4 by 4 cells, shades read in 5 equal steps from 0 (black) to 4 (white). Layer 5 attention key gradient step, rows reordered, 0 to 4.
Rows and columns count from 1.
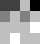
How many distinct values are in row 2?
2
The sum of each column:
9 11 11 10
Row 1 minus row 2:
-1 -2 1 -3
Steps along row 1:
same up down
